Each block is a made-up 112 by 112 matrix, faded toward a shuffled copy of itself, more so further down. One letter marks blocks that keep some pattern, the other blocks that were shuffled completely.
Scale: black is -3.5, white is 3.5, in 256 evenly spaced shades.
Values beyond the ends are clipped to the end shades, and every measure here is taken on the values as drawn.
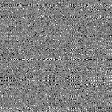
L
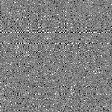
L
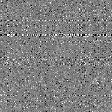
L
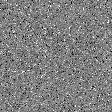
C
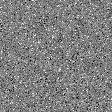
C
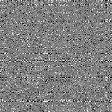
L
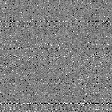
L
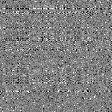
L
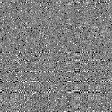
L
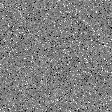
C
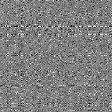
L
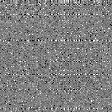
L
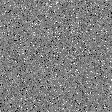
C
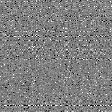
L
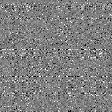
L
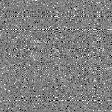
L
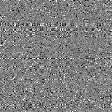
L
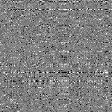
L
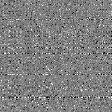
L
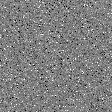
C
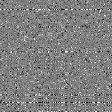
L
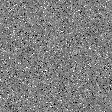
C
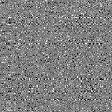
L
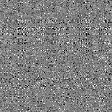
L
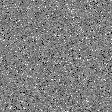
C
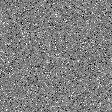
C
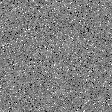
C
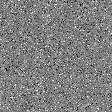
C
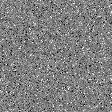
C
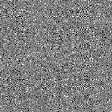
L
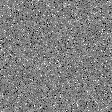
C
